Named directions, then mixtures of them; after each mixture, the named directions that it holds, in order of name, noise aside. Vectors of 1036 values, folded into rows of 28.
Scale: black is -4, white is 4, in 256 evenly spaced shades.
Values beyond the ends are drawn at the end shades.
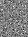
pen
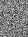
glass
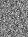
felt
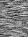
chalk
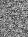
chalk, felt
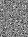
pen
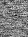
chalk, glass, pen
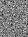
glass, pen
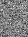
chalk, glass, pen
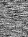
chalk, glass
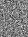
felt, pen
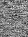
chalk, glass, pen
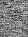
chalk, felt, glass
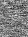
chalk, glass, pen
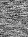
chalk, pen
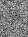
chalk, glass, pen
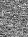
chalk, glass
